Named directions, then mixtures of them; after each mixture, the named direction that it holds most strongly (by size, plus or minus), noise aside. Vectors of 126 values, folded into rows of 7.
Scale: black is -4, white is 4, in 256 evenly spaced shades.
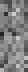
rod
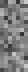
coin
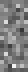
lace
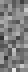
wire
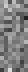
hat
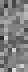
wire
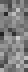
rod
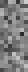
coin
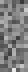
wire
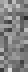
hat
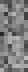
rod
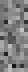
lace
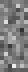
lace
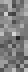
rod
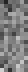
rod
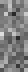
rod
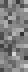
coin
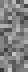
hat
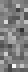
lace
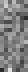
hat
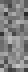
rod
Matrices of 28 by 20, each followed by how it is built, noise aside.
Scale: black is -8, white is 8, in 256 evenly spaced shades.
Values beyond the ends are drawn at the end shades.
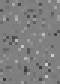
sparse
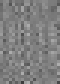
low rank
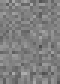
low rank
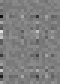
low rank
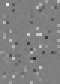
sparse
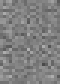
low rank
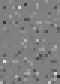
sparse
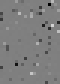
sparse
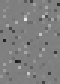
sparse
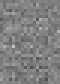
low rank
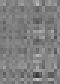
low rank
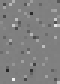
sparse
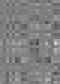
low rank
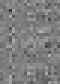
low rank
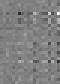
low rank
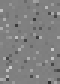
sparse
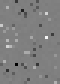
sparse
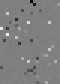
sparse
